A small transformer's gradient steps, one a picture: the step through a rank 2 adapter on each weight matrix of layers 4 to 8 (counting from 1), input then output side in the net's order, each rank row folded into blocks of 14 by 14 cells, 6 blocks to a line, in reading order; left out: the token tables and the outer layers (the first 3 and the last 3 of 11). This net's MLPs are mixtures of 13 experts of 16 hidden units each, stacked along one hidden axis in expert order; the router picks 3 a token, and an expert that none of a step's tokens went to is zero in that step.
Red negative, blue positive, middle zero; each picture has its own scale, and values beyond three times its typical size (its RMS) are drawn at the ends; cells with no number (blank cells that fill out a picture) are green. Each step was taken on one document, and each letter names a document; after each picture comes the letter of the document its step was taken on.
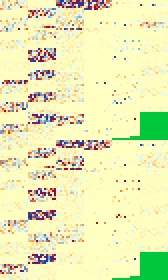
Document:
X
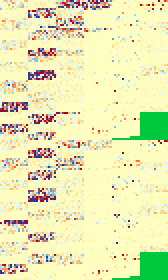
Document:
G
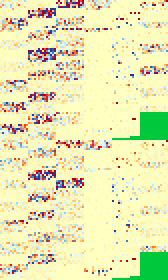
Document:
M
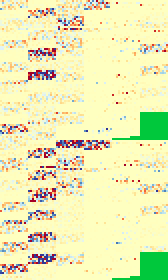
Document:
X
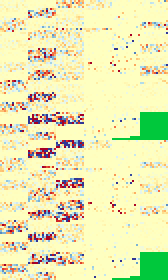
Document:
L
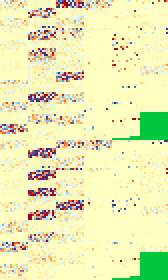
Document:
L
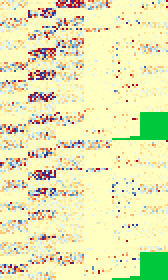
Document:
M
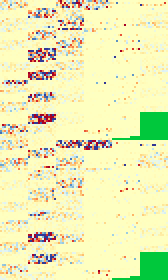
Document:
X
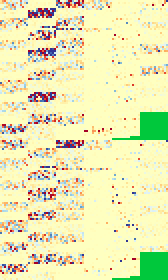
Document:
M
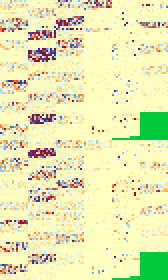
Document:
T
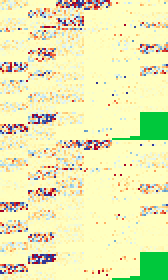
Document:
X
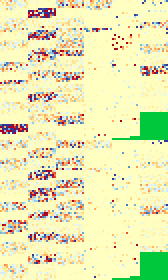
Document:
L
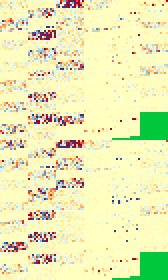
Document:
M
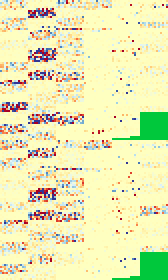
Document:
T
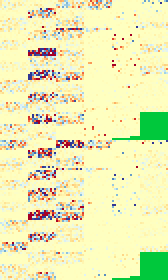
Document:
L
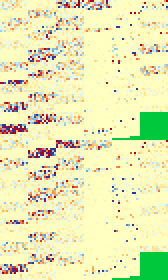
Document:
M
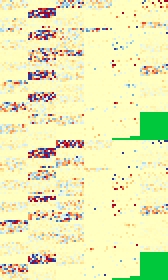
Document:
L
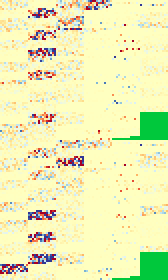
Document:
X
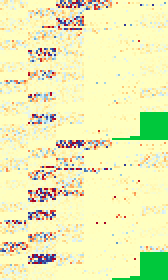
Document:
X
